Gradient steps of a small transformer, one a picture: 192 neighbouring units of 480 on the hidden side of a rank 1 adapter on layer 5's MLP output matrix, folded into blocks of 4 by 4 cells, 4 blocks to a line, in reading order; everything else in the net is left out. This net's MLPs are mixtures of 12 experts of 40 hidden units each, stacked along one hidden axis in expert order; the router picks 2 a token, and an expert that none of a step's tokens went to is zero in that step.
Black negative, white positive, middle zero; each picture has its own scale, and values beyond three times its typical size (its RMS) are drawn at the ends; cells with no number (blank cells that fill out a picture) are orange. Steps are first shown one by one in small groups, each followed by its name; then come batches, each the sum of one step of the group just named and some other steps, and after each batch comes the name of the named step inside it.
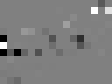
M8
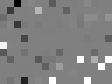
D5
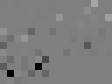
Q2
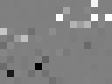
Q2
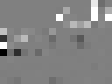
M8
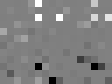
Q2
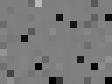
Q2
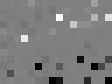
Q2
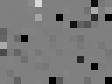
M8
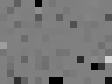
D5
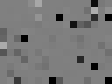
M8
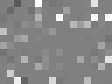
D5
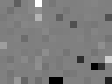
D5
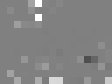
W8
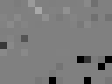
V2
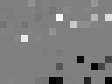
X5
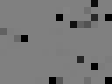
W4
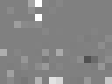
W8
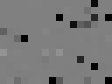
W4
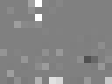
W8
